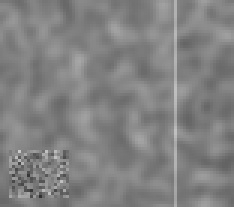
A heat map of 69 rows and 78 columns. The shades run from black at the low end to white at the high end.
On average the colour sits 50% of the way up the scale. Neither half mirrors the other. A few values lie far out on both sides of the bulk. Values change most from cell to cell in the bottom left. In the bottom left lies a patch that is rougher than the rest. Column 59 differs from the columns beside it. The field is mottled with small blotches.
